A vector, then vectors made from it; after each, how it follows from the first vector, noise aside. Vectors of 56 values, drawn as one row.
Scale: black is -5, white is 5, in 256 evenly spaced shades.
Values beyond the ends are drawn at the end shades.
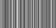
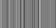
partly zeroed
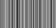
negated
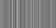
shrunk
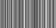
wrapped around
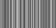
copied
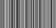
negated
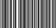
scaled up
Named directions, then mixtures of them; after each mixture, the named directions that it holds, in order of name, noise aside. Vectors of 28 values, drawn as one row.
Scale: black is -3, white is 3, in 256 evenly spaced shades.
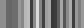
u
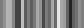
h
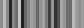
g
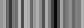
g, u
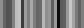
h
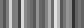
g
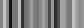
g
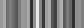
h, u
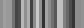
h, u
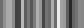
h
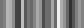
h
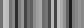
g, h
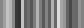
h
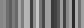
u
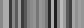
g, h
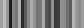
g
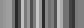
h, u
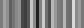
g, u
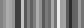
h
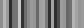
g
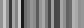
g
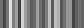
g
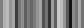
g, h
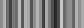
g, u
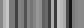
g, h
